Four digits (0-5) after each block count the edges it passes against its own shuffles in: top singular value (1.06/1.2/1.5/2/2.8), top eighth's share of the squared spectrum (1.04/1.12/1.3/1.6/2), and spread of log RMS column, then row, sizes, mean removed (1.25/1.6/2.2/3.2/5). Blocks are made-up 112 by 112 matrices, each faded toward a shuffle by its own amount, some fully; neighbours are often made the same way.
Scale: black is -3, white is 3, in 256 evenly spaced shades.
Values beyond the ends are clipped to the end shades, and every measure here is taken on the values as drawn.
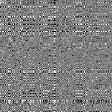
5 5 3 4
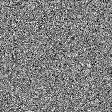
1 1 0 0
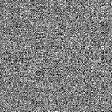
4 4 2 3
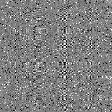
5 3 3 2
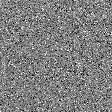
0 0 0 0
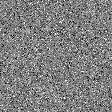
0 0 0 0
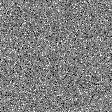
0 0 0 0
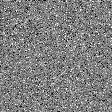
0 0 0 1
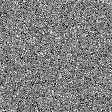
0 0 0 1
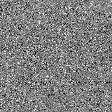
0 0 0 2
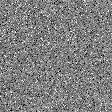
0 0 0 0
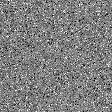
0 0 0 0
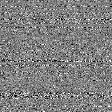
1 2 0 4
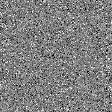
1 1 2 0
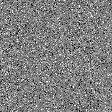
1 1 2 0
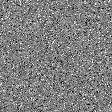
0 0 0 0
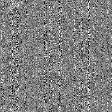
2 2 4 0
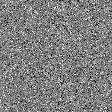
0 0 1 0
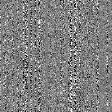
2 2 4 0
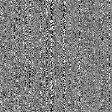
2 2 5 0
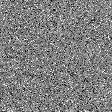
1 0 0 0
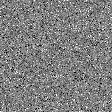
2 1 0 0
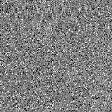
4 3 2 1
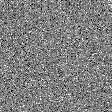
3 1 0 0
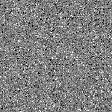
3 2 1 0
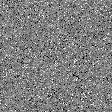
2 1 0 0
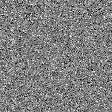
3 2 0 0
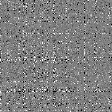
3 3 3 3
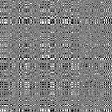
5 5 4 4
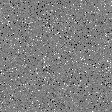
1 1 0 0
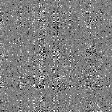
4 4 3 3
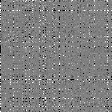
4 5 4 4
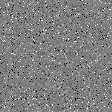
2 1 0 1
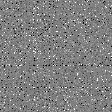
3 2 2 2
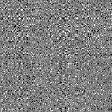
5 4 3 3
